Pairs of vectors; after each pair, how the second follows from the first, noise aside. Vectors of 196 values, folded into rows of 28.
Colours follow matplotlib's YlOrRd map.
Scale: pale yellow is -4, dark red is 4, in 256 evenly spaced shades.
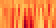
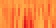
shrunk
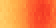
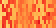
sign-scrambled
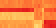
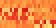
sign-scrambled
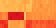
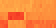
shrunk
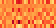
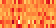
sign-scrambled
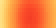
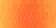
shrunk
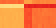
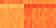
shrunk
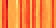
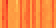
shrunk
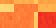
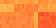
shrunk
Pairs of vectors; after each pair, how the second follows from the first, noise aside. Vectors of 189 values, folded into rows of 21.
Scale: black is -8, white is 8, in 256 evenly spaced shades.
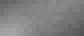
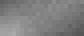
copied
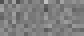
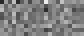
scaled up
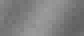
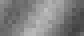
scaled up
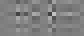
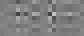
copied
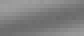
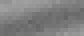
copied
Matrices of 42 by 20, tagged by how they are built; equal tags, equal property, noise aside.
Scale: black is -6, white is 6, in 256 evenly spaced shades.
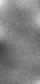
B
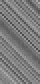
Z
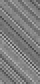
Z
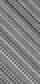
Z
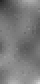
B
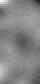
B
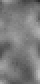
B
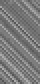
Z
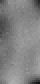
B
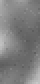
B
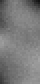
B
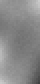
B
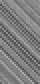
Z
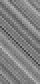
Z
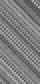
Z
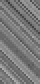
Z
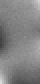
B
